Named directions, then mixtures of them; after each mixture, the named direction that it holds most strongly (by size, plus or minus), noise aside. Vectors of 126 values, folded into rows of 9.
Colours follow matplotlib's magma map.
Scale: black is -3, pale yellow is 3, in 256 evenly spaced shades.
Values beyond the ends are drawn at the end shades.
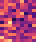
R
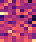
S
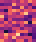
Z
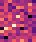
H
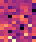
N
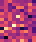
H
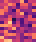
R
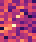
H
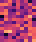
Z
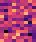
Z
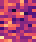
R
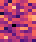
H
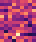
Z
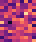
R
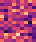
Z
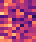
R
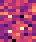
N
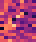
R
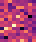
H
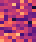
Z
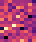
H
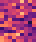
Z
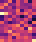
S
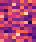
Z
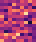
Z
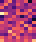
S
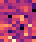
N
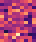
Z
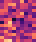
R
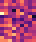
R
